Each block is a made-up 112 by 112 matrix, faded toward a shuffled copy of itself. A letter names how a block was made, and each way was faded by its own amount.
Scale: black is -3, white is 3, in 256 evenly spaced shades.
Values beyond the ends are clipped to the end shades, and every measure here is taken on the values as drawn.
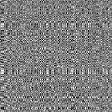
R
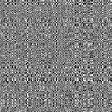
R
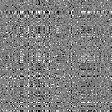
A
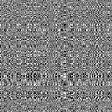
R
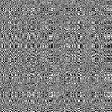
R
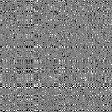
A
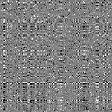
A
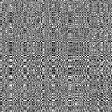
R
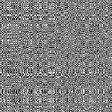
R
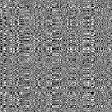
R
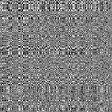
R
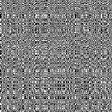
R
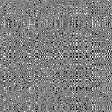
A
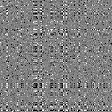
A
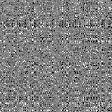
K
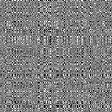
R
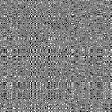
A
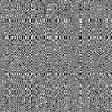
A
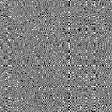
A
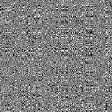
K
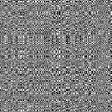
R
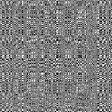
R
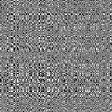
R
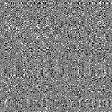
K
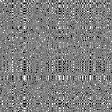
A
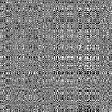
R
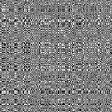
R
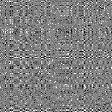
A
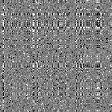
A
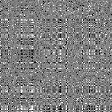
A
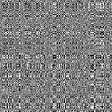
R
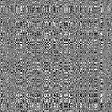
R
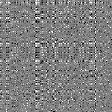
A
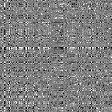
A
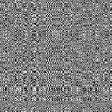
R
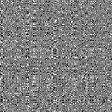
K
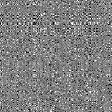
K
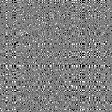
A
